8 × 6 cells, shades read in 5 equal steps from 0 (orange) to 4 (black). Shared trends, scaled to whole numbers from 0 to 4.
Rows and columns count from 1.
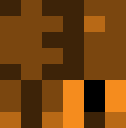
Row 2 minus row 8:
1 -1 1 3 -2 1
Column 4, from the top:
3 3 3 3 3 0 0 0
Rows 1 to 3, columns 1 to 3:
3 2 3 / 2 2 2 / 2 2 3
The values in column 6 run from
0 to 2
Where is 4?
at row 6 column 5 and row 7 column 5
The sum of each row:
15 12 14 13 15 11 11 9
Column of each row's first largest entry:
1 4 3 4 1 5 5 2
